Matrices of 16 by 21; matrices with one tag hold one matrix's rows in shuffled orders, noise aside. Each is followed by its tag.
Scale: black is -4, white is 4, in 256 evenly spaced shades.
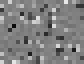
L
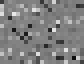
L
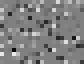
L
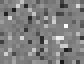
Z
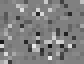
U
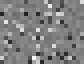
U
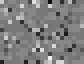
U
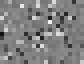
U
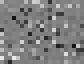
L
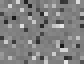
Z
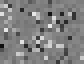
U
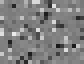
L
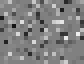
Z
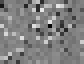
U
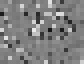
U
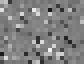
U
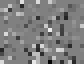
U
